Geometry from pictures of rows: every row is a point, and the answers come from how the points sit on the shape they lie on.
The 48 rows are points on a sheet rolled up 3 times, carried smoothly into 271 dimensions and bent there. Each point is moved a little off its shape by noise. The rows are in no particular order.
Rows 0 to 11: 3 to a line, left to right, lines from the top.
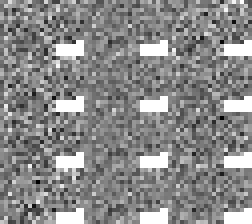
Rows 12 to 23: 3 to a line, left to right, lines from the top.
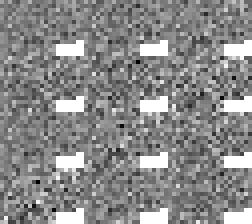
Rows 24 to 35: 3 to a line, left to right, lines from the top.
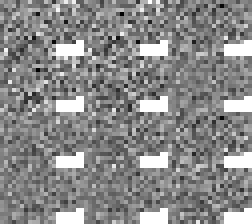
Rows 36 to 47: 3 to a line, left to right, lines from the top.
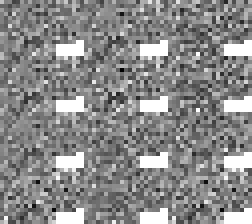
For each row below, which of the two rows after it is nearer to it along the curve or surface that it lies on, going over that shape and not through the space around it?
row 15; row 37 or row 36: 37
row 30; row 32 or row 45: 32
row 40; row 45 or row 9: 9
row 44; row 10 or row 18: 10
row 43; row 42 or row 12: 42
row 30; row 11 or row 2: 11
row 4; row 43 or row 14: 14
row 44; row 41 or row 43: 41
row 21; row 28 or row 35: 28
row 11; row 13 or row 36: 13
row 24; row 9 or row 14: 9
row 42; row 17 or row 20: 20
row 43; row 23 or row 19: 23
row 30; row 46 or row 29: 29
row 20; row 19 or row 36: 19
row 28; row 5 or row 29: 5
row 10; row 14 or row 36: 14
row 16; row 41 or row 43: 41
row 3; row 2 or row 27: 2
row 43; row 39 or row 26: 39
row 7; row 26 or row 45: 26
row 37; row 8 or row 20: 20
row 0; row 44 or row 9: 9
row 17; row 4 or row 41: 41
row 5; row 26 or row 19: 19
